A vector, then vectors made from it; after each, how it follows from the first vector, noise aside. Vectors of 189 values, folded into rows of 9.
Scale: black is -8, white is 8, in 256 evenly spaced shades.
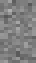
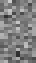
scaled up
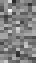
scaled up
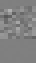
partly zeroed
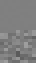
partly zeroed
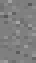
partly zeroed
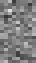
scaled up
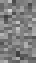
scaled up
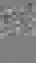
partly zeroed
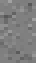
partly zeroed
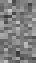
scaled up
